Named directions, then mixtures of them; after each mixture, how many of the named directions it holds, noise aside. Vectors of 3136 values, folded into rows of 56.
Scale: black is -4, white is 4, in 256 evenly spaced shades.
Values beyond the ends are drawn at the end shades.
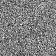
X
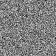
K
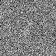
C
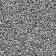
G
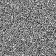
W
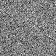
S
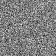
two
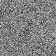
one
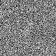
two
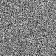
two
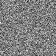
one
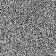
two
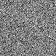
one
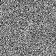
two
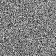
three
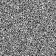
three
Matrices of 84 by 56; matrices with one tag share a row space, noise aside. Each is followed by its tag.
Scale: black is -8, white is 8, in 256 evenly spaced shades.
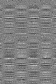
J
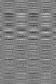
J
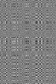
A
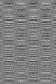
J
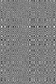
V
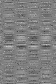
J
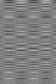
J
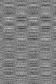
J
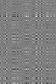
A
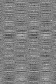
J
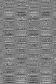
J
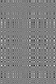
V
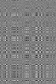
A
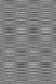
J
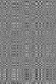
A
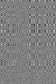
V
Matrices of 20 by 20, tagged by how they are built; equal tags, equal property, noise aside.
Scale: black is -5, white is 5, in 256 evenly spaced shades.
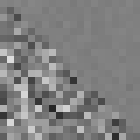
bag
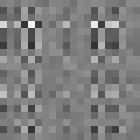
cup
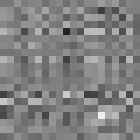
cup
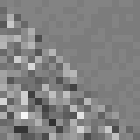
bag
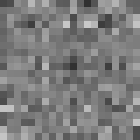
cup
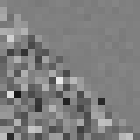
bag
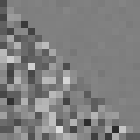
bag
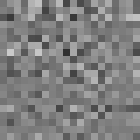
cup
